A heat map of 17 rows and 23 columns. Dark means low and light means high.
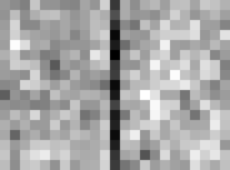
Histogram: skewed, a long tail of low values. Odd lines: column 12. Grain: streaks running down.
